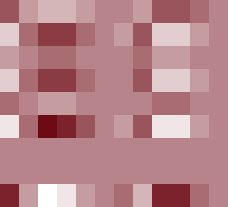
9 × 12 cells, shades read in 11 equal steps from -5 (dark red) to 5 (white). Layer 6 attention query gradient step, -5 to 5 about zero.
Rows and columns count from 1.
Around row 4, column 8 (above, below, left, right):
-1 0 0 3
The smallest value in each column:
-4 -1 -5 -4 -2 0 -1 -2 -4 -4 -1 0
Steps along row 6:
down down up up up up down up same down down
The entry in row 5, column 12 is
0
